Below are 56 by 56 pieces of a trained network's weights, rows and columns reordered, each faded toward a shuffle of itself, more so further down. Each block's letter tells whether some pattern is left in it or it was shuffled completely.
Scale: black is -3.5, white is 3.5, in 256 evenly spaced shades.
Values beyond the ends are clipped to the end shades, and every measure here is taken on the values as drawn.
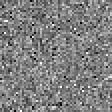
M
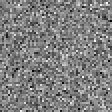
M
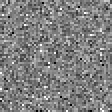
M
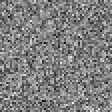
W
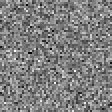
W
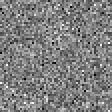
M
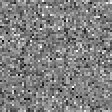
M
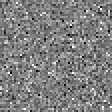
W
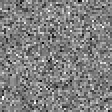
W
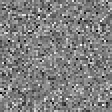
M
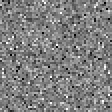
W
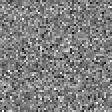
M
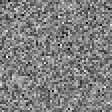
W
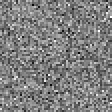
M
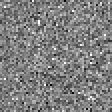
M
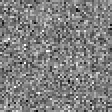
M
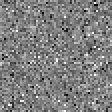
M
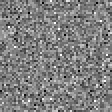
W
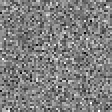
M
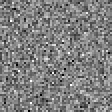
M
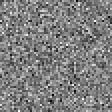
M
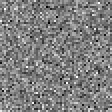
W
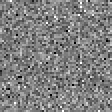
W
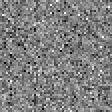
M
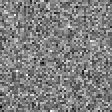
W
